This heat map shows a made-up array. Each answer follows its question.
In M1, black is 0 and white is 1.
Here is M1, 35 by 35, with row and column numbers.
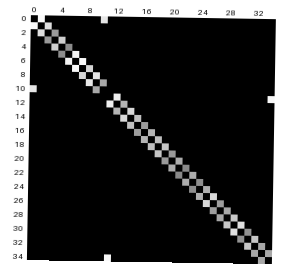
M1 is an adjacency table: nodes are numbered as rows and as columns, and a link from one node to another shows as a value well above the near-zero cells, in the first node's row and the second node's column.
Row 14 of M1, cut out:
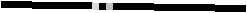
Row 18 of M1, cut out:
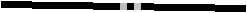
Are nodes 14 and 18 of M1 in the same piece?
yes
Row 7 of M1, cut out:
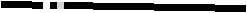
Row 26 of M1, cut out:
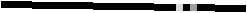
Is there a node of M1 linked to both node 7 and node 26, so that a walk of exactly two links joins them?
no
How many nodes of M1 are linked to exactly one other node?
0
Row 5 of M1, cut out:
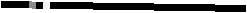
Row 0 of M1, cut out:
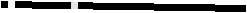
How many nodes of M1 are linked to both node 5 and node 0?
0
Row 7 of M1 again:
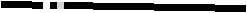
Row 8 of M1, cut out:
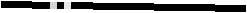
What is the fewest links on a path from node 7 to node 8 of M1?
1
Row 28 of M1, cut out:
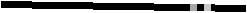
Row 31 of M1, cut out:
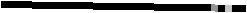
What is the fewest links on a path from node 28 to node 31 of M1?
3
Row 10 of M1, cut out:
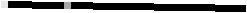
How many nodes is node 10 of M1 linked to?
2
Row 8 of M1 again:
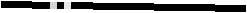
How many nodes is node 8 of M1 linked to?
2
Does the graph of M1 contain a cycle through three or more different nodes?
yes
